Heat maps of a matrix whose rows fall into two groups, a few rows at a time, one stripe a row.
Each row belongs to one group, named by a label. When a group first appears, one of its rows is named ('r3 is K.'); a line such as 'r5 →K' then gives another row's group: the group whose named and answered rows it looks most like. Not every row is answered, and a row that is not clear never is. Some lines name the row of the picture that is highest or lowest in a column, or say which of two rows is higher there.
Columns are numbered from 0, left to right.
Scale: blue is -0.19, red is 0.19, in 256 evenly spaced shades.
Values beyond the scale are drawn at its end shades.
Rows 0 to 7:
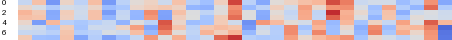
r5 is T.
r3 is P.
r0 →P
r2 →P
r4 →T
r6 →T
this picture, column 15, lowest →4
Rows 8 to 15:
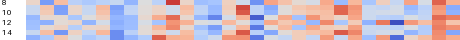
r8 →T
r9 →P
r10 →P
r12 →T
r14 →P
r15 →T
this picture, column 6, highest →8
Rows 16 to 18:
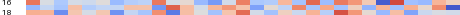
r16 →P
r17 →T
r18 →P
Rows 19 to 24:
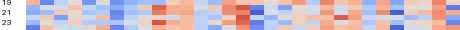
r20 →T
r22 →P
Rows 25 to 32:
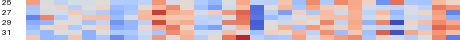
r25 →P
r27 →T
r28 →P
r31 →T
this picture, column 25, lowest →25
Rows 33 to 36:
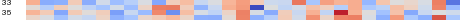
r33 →T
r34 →T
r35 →P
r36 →P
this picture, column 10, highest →34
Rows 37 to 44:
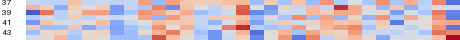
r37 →T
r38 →P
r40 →T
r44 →P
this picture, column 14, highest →42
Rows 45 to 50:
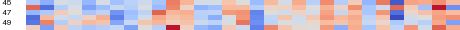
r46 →T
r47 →T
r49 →P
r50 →T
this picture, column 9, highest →47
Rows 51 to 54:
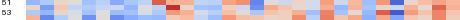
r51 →T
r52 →T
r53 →T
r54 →T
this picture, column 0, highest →54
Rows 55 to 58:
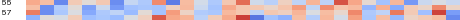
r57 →T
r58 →T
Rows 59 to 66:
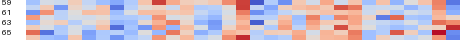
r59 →T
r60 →P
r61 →P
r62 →P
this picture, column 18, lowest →59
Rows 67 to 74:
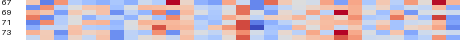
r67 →T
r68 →P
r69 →P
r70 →T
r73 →P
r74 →P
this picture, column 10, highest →67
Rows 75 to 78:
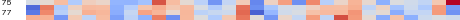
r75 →P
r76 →P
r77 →P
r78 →P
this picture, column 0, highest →78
